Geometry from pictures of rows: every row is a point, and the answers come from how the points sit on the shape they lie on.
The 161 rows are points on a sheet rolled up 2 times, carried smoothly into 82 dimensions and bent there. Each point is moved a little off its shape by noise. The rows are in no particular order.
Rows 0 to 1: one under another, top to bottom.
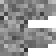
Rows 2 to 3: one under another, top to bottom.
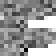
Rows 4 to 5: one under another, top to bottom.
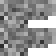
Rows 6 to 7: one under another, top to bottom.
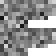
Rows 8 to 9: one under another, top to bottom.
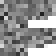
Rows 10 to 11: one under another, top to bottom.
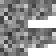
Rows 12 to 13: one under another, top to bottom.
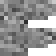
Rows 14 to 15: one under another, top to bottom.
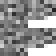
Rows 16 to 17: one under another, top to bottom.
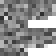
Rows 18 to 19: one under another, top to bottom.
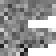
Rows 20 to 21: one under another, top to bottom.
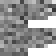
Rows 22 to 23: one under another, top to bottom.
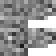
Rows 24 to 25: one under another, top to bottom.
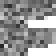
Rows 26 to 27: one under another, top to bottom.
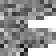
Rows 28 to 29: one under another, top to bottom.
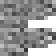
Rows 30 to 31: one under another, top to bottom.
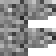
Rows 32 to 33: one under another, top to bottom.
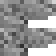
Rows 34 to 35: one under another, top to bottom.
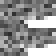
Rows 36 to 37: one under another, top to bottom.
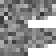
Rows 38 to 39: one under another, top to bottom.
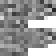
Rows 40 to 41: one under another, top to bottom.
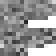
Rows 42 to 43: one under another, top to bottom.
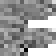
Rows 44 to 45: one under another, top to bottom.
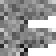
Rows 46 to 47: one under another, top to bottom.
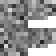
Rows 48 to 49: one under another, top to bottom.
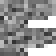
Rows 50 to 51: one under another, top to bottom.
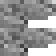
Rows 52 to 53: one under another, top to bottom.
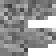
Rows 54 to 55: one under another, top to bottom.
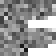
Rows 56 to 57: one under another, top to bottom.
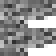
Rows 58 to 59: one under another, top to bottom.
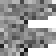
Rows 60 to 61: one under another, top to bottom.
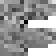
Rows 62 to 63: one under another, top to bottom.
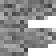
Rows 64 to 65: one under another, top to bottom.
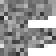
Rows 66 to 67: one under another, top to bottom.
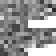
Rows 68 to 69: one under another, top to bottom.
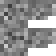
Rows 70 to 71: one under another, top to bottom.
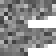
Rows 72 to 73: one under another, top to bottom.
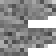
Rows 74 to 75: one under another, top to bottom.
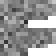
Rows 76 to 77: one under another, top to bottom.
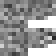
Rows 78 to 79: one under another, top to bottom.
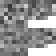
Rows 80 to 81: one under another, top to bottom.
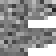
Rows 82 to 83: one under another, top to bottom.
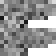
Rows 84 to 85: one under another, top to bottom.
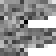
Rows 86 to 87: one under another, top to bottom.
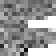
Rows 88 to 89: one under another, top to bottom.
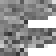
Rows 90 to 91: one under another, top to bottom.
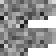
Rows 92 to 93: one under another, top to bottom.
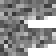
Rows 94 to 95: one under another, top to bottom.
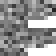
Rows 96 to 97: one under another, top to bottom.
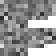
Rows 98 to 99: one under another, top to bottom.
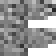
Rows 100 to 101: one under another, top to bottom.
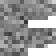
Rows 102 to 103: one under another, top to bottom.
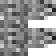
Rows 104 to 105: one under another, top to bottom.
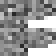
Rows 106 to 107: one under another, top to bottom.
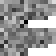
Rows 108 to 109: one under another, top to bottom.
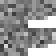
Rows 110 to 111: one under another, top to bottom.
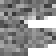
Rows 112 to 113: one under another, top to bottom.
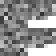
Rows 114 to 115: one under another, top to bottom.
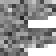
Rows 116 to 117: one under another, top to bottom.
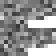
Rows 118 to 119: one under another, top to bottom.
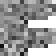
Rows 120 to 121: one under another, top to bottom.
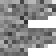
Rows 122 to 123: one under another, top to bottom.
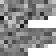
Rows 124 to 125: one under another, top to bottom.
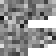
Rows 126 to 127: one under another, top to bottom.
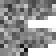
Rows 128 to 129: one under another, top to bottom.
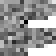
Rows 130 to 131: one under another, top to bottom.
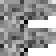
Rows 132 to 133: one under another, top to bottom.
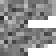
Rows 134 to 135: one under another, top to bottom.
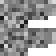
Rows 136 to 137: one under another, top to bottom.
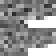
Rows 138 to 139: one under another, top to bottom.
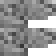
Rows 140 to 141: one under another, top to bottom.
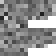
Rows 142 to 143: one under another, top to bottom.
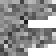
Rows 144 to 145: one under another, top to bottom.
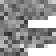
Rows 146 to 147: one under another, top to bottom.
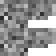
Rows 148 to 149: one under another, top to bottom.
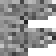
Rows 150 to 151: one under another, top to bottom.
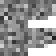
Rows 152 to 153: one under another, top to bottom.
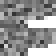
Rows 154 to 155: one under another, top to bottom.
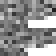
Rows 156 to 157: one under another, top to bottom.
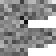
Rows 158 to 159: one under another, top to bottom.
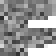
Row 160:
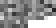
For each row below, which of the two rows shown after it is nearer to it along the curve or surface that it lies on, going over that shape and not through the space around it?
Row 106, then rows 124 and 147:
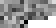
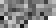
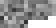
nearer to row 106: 124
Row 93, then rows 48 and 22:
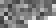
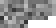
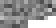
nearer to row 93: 48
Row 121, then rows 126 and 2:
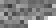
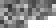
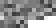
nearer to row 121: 126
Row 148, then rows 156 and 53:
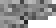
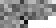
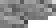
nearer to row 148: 156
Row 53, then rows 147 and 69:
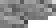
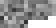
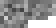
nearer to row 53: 147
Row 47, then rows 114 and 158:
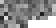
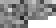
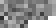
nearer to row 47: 158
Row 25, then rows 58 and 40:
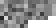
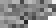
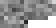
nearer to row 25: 40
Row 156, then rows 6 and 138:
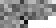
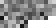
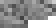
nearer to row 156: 6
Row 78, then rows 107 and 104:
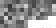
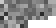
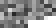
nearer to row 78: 107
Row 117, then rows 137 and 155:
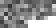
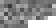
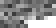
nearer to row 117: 155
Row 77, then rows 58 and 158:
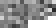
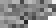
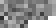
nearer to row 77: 58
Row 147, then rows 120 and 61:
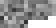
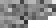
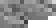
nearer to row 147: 61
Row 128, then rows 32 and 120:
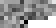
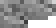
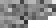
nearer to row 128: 120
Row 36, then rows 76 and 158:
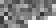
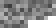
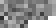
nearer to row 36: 158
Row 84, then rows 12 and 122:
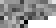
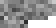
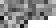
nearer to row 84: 122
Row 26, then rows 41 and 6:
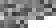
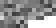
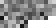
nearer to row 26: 41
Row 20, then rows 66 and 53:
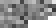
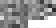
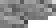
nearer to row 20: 66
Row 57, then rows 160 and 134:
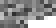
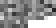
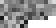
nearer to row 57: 160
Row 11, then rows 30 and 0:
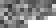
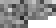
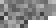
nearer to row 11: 0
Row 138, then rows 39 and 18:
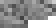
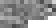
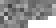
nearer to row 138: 39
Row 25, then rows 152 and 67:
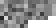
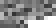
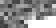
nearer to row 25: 67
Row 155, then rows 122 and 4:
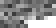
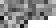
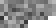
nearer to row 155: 4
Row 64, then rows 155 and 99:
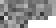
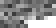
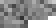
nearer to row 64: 99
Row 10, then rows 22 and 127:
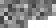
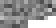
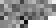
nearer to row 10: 22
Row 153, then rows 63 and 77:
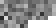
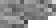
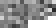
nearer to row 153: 63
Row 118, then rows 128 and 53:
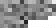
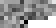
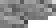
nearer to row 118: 128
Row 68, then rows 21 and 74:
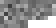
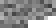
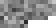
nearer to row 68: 21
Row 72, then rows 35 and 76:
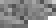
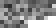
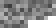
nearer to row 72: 76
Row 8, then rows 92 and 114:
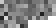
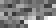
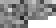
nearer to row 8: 92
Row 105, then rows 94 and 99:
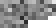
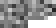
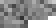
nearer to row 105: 94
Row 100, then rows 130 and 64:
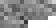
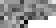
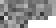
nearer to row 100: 64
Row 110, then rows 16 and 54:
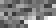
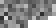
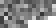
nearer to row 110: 54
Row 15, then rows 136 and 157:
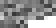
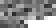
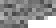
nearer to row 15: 136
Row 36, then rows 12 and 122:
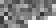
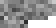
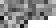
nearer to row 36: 12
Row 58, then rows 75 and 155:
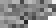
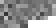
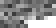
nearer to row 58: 155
